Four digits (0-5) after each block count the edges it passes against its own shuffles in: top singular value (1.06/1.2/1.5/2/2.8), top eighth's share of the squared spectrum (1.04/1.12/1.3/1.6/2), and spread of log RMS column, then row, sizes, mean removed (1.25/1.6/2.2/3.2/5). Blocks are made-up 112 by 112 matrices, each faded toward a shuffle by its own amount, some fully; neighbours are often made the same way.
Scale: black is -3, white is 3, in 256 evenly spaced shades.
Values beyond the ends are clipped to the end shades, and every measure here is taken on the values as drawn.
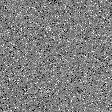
0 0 0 0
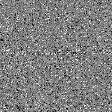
1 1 1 2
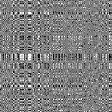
5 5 4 4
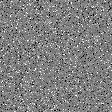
0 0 0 0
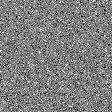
2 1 0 0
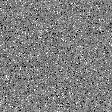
0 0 0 0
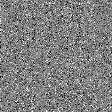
0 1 2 0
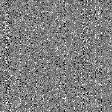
1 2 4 0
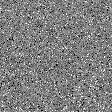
0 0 0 0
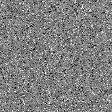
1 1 2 0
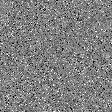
0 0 0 0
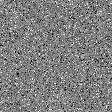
0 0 0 0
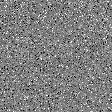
2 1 0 0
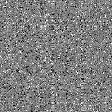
4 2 1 1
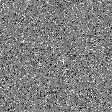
0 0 0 0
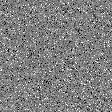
2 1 0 0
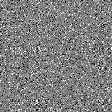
4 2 1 1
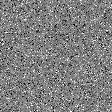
2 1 0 0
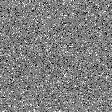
3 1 0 0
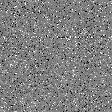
3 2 0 0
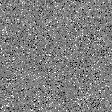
3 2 1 0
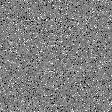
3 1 0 0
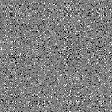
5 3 2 2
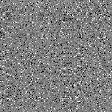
4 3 1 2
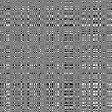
5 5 5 5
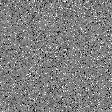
3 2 0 0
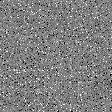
3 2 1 1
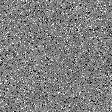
0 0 0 0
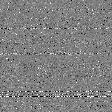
3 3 0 3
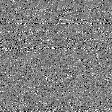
2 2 0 3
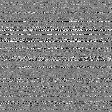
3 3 0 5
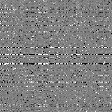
5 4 2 3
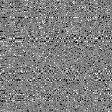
4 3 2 3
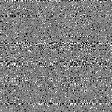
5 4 2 3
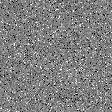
3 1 0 0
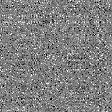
4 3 1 2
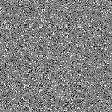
4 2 1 1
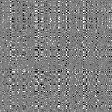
5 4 4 3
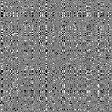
5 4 4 3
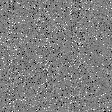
2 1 1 0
